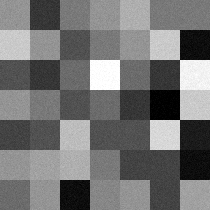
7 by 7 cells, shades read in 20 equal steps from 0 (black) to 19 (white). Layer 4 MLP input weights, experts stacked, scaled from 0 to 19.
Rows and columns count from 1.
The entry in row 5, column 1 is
5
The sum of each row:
66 68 67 53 55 56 58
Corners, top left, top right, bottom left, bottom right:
11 9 8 12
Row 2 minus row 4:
4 2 0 1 7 15 -14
